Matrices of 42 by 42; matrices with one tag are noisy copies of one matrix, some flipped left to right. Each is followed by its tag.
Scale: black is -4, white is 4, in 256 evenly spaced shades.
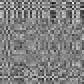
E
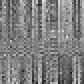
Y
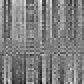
Y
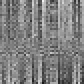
Y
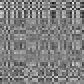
E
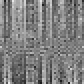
Y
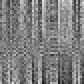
Y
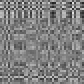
E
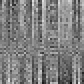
Y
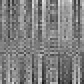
Y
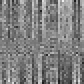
Y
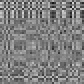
E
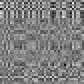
E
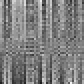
Y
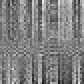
Y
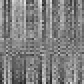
Y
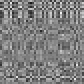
E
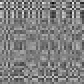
E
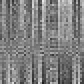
Y
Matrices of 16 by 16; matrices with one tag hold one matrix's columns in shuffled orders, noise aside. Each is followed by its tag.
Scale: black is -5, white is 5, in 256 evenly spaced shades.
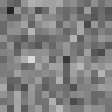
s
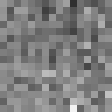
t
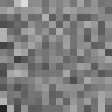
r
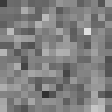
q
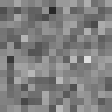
s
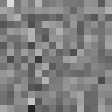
r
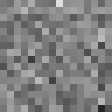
r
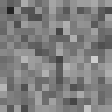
s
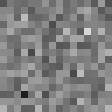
q
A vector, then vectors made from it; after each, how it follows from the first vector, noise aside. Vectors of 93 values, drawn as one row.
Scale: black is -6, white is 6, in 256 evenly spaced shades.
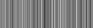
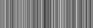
copied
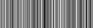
scaled up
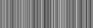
copied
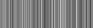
copied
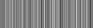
sign-scrambled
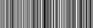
scaled up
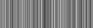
copied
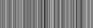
sign-scrambled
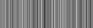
copied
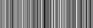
scaled up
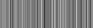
copied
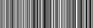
scaled up
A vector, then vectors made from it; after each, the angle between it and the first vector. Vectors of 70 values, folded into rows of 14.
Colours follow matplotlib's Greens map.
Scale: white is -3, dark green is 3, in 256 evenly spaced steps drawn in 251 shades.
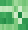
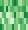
partly opposed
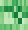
nearly opposite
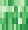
partly aligned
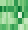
nearly opposite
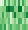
partly opposed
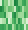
partly opposed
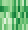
partly opposed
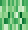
partly aligned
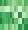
nearly parallel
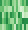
partly aligned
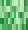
partly aligned
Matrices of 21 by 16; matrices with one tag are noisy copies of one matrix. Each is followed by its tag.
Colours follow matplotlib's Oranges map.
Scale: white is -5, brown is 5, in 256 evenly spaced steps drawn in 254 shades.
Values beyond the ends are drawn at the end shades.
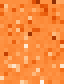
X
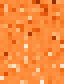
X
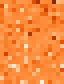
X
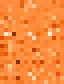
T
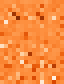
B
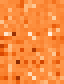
T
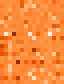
T
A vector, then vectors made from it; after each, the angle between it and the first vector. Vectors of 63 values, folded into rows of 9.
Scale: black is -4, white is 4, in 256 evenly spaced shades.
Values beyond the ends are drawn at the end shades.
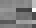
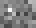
partly aligned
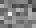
partly opposed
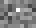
partly opposed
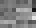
nearly opposite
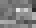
nearly opposite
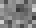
partly aligned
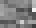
nearly parallel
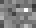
partly opposed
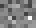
orthogonal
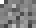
orthogonal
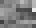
nearly parallel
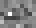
orthogonal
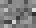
partly aligned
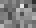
partly opposed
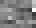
nearly parallel
